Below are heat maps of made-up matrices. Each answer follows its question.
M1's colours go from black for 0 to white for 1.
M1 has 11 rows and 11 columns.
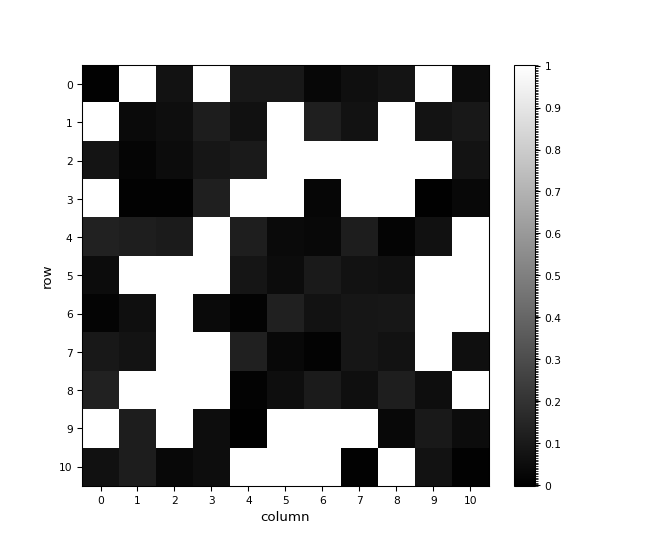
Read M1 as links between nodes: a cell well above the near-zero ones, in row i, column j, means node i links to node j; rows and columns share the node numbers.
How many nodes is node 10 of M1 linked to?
4
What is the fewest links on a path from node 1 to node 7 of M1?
3
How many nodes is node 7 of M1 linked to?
3
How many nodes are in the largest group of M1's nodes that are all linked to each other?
3
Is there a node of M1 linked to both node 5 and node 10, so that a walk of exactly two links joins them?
no
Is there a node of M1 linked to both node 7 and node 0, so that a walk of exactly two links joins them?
yes
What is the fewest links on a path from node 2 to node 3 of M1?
2
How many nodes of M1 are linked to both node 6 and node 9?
1
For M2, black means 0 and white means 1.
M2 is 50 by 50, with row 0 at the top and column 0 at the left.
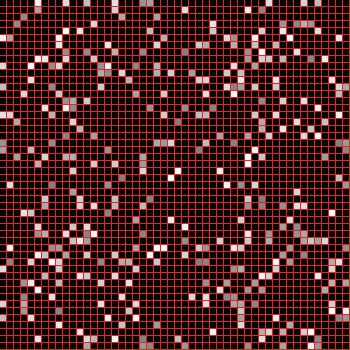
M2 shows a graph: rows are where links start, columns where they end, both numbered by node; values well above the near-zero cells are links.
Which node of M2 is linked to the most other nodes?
node 37
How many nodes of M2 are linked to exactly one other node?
0
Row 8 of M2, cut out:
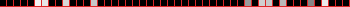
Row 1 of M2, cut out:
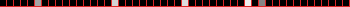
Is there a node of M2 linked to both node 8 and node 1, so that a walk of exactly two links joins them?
yes
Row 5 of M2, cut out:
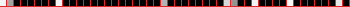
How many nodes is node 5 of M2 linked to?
9
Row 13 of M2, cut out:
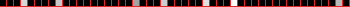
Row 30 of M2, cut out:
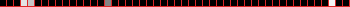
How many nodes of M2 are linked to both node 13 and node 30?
1
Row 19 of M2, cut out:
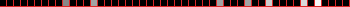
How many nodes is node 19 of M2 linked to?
7
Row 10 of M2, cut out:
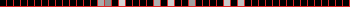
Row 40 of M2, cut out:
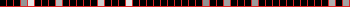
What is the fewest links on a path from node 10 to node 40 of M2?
2
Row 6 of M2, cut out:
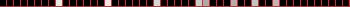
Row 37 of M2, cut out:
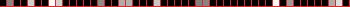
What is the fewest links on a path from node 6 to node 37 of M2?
2
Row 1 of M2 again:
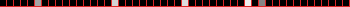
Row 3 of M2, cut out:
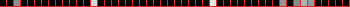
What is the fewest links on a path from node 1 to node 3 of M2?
4
